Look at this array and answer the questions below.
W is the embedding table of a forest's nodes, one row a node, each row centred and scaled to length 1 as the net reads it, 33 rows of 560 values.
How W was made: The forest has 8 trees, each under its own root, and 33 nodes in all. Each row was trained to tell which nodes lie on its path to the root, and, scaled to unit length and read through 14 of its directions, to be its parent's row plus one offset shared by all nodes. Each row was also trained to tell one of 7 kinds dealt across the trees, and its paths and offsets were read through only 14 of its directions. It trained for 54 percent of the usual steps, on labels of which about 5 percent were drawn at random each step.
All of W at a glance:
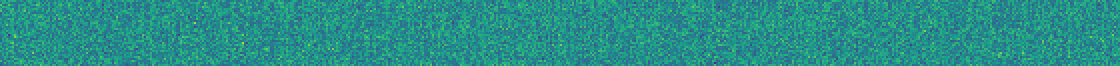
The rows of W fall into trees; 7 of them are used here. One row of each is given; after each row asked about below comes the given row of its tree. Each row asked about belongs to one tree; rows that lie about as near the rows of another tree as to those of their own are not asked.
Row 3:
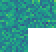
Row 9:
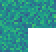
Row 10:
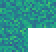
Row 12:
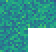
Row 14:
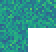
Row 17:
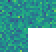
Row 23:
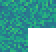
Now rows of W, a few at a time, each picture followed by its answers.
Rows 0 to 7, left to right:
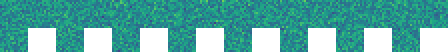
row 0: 23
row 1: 9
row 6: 17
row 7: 3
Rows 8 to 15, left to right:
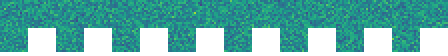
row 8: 9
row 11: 12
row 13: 10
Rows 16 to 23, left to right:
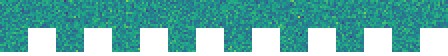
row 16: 23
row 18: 17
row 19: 17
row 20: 12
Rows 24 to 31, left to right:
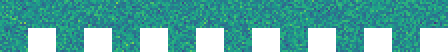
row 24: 12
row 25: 9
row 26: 17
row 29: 14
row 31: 3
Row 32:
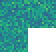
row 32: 9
